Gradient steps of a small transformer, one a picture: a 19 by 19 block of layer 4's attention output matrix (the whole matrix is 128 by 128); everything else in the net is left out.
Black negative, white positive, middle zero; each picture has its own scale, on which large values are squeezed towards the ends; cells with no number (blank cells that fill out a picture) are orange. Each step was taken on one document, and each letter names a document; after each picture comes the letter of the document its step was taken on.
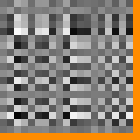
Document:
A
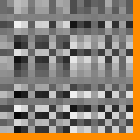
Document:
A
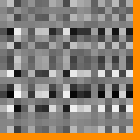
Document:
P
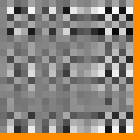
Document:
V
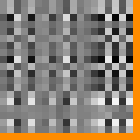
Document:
V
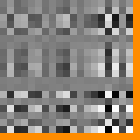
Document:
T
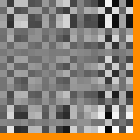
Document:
T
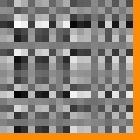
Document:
A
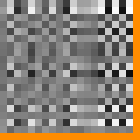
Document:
V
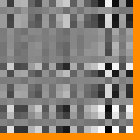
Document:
T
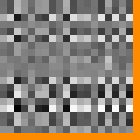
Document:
P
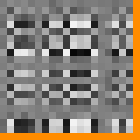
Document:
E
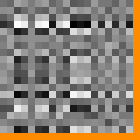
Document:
A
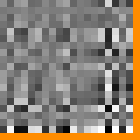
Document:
T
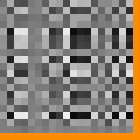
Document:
E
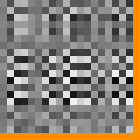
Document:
E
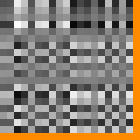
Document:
A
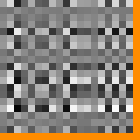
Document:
P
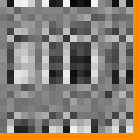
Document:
E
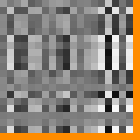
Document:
T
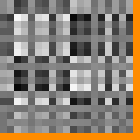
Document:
A
